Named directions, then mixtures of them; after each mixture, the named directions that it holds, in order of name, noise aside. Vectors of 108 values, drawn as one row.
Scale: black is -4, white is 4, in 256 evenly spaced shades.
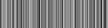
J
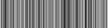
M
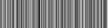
J, M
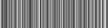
J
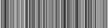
M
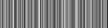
J, M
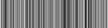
M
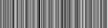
J, M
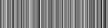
J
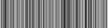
M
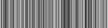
M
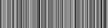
J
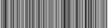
M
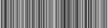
M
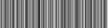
J, M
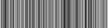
M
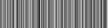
J, M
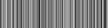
J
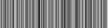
J, M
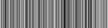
M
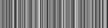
J, M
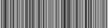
M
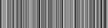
J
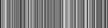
J, M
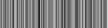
J, M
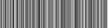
J, M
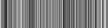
J, M
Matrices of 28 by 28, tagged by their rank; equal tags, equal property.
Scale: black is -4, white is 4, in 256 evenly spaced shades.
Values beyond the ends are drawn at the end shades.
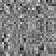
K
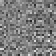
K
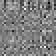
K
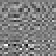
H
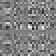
H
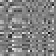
H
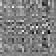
K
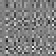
H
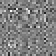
K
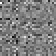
K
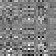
H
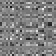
H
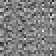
K
